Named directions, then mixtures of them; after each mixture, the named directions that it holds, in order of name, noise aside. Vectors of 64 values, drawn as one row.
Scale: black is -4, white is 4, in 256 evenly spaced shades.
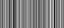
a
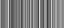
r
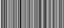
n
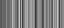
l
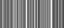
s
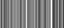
n, s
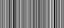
a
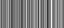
r, s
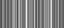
l, s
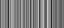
r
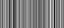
a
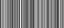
l, n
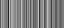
r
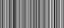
a
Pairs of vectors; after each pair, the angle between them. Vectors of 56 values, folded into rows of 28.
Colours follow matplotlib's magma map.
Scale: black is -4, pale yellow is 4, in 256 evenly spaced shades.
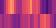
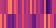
partly aligned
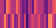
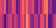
nearly opposite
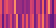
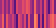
nearly opposite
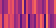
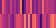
partly opposed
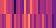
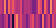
orthogonal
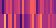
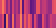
nearly opposite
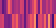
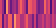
orthogonal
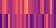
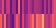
partly opposed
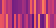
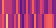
partly aligned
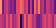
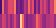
nearly opposite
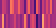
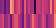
partly aligned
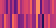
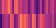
partly opposed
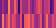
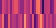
partly aligned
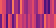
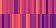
orthogonal
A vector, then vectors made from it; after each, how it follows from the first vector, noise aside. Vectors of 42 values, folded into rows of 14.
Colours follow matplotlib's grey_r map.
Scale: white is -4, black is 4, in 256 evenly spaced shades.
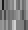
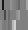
partly zeroed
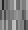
copied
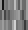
copied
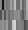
copied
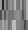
copied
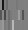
partly zeroed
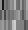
copied
